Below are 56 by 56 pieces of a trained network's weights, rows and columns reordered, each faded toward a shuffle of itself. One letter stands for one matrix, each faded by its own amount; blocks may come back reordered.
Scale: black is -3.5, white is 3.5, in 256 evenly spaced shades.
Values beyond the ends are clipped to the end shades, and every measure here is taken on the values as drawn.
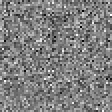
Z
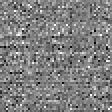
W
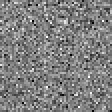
Z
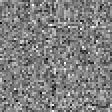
Z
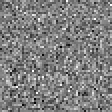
Z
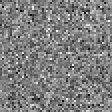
Z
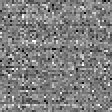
W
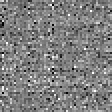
W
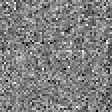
Z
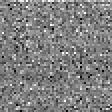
W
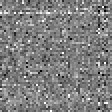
W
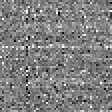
W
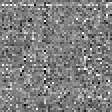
W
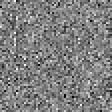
Z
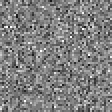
Z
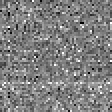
W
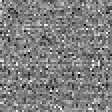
W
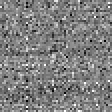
W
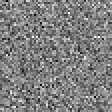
Z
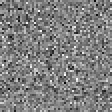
Z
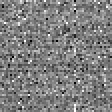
W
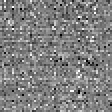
W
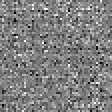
W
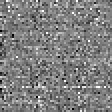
W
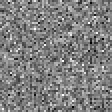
Z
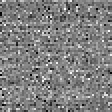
W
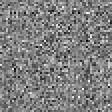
Z
